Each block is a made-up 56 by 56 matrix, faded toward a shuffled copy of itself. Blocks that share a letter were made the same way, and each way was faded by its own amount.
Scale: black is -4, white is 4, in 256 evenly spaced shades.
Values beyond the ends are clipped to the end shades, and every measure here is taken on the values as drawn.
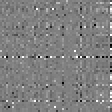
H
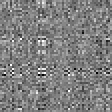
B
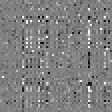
H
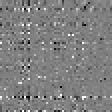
H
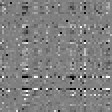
H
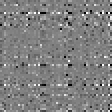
H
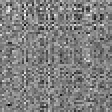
B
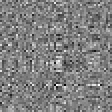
B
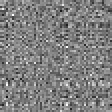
B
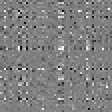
H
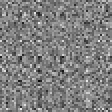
B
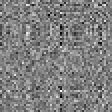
B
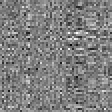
B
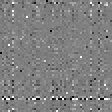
H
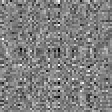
B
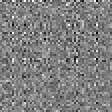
B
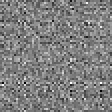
B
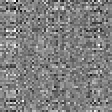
B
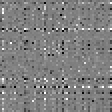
H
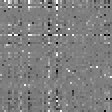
H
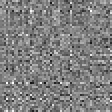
B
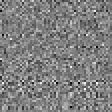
B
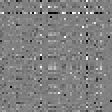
H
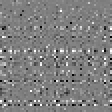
H
